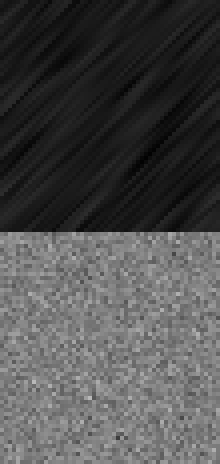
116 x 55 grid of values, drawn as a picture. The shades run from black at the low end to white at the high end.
It is made of 2 by 1 panels. Panel 1,1: very low, slanting up to the right, faint in contrast. Panel 2,1: middling, fine-grained.
